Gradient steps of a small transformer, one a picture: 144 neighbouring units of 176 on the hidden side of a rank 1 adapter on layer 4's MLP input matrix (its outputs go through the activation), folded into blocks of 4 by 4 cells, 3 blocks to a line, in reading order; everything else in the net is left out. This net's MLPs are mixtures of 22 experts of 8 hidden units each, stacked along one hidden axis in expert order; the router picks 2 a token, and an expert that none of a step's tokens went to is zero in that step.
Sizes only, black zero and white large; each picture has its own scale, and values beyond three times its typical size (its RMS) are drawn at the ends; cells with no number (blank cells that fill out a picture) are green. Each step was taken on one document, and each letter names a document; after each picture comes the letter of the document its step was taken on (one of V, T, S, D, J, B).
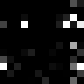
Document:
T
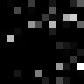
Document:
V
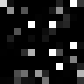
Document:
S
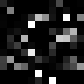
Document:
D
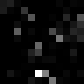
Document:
D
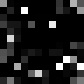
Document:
S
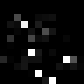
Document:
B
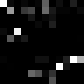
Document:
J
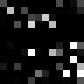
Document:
S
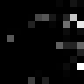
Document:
V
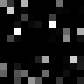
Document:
J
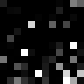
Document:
S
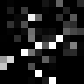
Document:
D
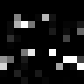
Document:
B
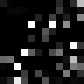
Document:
S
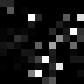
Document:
D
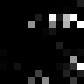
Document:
V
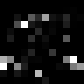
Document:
B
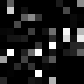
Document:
D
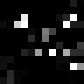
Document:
T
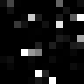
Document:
D
